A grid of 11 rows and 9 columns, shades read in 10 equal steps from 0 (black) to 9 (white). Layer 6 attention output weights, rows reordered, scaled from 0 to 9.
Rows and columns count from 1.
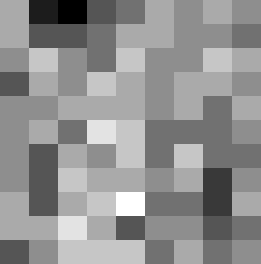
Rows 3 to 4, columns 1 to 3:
5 7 5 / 3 6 5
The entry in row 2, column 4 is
4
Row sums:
36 42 51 49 49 47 45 45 47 46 48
